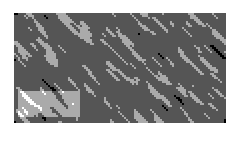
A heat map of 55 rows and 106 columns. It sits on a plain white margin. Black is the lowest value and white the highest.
Streaks slant down to the right. An odd patch, higher than its surroundings, sits in the bottom left. On average the colour sits 40% of the way up the scale. The ninth with the highest average is the bottom left.
